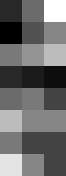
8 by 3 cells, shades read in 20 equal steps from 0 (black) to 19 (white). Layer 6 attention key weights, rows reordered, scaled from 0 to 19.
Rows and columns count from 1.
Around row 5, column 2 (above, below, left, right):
2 10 8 5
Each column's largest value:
17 11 19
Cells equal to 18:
0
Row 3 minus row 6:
-5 1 4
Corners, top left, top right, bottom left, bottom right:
3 19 17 5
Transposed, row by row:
3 0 9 3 8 14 9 17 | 8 6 11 2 9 10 5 10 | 19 10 14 1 5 10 5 5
